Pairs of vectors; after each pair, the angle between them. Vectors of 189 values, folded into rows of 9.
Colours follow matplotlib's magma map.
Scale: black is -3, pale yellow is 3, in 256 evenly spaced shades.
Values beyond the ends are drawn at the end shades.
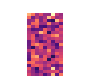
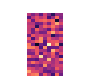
partly opposed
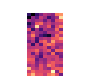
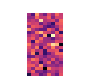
orthogonal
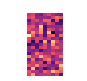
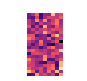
orthogonal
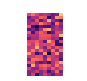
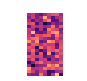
orthogonal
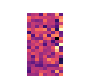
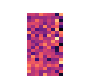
nearly opposite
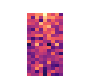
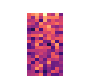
nearly parallel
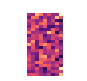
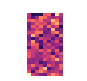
orthogonal
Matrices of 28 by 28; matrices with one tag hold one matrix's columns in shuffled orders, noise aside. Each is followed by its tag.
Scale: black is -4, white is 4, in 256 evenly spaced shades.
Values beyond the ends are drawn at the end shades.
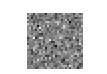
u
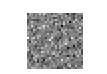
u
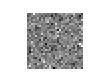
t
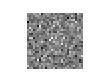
u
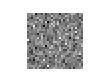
u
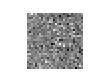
t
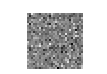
t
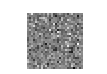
t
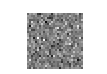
u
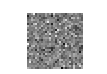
t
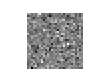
t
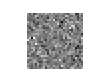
u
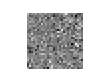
t
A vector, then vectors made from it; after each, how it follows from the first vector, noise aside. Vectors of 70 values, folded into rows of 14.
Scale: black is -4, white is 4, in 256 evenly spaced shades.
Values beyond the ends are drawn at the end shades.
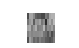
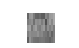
shrunk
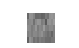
shrunk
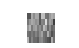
sign-scrambled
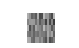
sign-scrambled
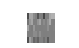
partly zeroed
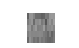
shrunk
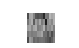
copied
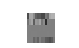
partly zeroed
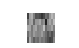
copied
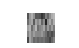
copied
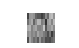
copied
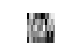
scaled up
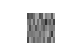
sign-scrambled
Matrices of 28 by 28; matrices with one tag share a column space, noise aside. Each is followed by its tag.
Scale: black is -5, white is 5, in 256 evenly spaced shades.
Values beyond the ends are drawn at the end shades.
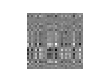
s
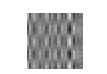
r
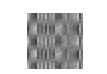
r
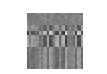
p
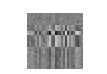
p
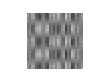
r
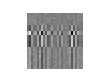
p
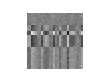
p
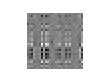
s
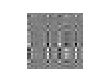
s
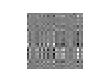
s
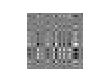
s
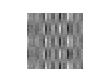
r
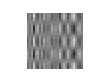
r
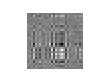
s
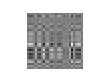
s
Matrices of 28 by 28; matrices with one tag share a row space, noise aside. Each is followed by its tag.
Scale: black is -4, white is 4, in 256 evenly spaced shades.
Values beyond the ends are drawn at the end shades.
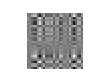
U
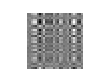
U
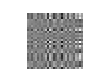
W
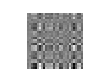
U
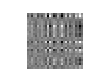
W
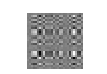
U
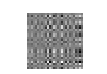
W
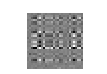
U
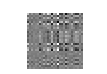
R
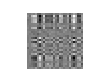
U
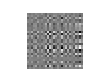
W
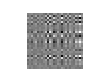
W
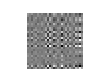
W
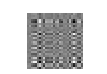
U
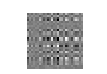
R
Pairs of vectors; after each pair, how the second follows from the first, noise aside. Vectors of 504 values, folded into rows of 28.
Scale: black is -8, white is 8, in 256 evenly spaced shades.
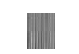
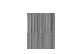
wrapped around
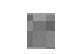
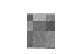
scaled up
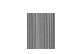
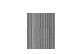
wrapped around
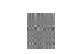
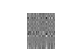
reversed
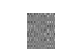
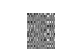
scaled up
